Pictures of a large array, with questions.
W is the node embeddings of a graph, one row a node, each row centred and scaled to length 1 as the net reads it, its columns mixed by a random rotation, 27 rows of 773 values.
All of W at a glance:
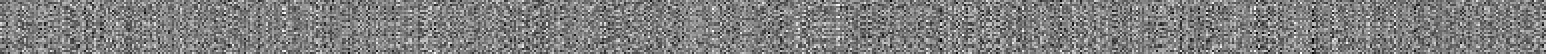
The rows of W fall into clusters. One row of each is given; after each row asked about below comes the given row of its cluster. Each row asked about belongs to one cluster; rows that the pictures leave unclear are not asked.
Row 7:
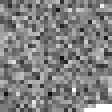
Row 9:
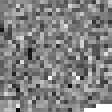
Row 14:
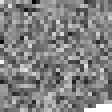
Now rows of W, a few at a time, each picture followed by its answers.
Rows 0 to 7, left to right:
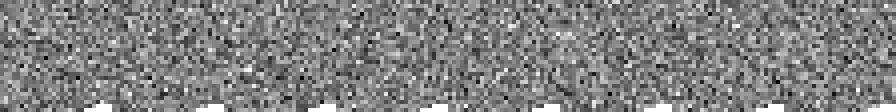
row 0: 14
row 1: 7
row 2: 14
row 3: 9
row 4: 9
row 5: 7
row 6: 9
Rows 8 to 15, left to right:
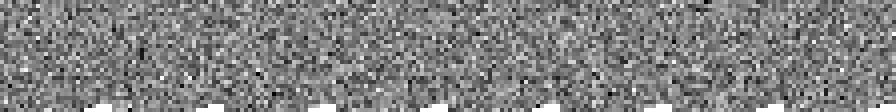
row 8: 14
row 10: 7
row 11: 14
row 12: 14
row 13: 7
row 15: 9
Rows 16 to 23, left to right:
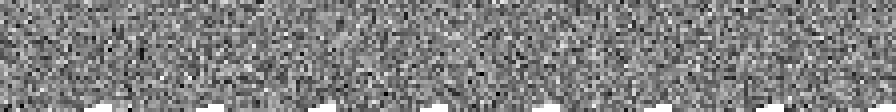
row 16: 14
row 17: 9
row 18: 14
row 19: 7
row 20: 7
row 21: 7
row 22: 14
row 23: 14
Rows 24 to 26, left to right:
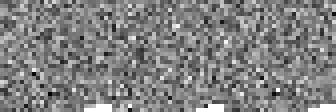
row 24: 7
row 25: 9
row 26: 7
